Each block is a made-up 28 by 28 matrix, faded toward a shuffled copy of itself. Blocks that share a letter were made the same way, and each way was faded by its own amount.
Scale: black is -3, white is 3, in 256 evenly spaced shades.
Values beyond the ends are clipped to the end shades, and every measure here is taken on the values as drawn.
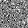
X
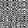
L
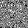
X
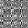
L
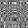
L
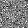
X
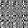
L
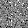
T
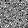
X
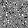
T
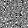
T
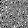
T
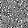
T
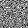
X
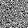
X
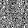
X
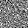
X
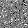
T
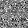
X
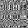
L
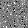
T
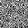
X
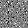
T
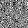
X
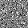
X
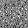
T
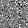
T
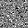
X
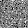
X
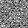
X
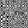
L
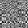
L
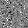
T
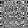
L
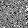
T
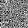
X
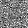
X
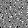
T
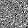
X
